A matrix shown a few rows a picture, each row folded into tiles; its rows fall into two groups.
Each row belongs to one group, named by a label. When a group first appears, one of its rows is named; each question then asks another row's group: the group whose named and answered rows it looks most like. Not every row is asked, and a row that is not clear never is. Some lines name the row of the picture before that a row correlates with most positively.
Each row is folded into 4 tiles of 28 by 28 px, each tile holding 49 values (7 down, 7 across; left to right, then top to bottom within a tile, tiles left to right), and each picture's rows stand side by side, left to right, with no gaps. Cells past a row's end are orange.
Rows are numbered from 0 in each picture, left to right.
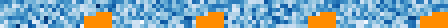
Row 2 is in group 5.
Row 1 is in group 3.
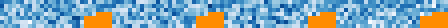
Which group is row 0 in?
3
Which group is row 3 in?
3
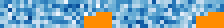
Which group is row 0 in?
5
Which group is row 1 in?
5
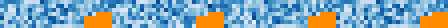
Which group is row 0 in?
5
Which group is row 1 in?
3
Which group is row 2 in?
5
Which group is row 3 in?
5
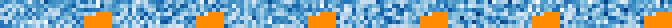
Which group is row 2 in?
5
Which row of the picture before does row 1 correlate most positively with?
2
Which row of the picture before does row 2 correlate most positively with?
2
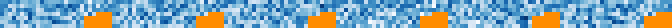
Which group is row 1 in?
5
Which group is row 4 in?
3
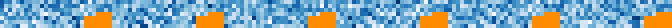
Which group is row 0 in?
3
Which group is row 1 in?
5
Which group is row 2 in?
5
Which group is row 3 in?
3
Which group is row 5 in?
3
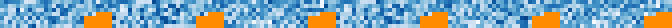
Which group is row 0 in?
5
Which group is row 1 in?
5
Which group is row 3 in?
5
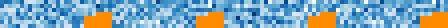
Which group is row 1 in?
3
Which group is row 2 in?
5
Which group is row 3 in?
3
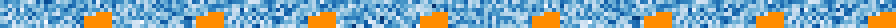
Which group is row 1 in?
3
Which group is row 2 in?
5
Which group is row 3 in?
3
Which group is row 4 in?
5
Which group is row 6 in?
5
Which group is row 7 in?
5
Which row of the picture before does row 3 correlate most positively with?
0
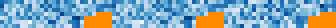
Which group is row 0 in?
3
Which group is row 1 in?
3
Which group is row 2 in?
3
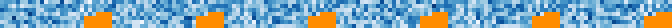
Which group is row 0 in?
5
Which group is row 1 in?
3
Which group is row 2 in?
5
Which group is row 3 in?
3
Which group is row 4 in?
5
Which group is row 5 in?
5
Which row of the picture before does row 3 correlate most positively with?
2
